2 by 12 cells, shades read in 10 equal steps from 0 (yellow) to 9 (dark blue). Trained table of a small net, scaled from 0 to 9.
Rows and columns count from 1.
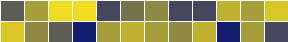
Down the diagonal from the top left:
6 4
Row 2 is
1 4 6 9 3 2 3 4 2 9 3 7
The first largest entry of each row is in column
5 4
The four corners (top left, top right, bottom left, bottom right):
6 1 1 7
